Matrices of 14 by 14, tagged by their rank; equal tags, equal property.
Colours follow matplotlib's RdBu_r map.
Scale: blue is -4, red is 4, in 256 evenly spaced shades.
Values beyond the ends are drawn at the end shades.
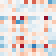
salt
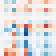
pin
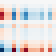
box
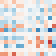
salt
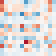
salt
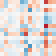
salt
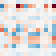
pin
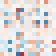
salt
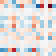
pin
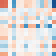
pin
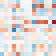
salt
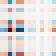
box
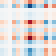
box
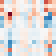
pin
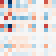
pin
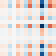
box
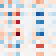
pin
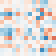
salt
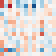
salt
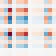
box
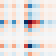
box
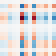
box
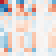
pin
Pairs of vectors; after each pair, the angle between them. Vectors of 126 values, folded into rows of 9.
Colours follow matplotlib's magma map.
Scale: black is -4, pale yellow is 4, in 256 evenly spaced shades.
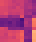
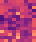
partly aligned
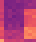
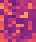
orthogonal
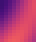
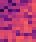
partly aligned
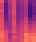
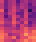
nearly parallel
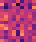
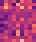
nearly opposite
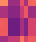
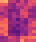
nearly parallel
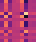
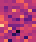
orthogonal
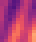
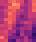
nearly opposite
